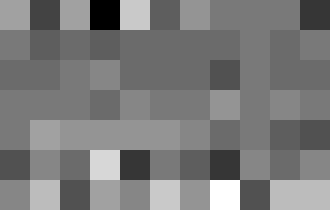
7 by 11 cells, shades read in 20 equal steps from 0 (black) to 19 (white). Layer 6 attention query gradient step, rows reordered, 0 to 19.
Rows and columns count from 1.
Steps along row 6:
up down up down up down down up down up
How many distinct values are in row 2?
3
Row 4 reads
9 9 9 8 10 9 9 11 9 10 9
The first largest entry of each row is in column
5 1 4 8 2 4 8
